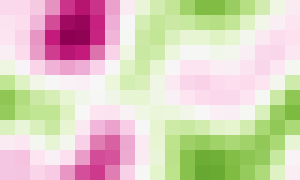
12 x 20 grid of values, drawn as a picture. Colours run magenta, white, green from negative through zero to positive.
There are no lone odd cells. The bottom right is the ninth with the highest average. On average the colour sits 50% of the way up the scale. The ninth with the lowest average is the top left.
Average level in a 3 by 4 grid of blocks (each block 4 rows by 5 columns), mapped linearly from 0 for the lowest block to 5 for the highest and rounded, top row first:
0143
4323
2055
